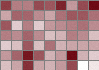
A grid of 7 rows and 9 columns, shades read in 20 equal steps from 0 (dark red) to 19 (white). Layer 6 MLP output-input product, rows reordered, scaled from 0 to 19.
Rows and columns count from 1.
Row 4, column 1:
9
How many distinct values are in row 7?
8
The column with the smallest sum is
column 3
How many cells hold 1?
1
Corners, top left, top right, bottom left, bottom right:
4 0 14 17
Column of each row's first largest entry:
7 1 2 5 1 9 8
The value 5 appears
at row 1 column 4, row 1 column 8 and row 7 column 7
